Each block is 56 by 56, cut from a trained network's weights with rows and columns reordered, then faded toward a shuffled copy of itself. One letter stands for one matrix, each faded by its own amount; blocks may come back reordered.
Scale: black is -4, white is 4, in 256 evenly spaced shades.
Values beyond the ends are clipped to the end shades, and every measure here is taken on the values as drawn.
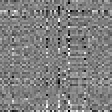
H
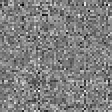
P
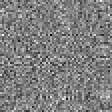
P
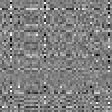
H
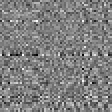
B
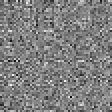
P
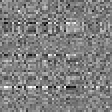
B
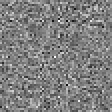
P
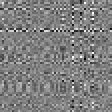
H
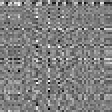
H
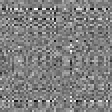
B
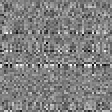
B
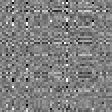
H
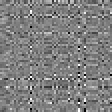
H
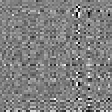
H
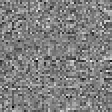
P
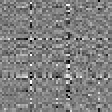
H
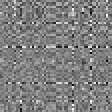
H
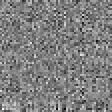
P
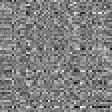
B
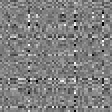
H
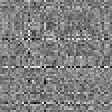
B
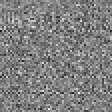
P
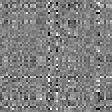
H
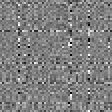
H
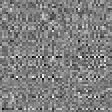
B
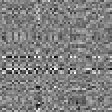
B
